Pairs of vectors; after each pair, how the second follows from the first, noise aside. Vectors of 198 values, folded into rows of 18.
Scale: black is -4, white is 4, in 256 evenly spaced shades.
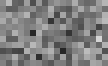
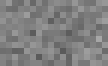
shrunk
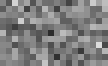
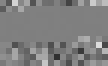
partly zeroed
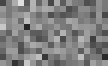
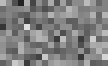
negated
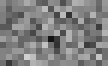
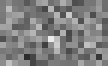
negated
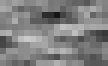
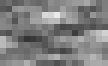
negated
